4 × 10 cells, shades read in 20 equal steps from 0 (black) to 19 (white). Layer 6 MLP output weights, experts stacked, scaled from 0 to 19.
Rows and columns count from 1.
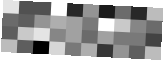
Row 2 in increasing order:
7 8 8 9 10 11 12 13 15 19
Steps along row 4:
down down up down up down up down up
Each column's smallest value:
7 6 0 10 3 8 2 8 3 5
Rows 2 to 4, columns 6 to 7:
9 19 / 8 12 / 13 4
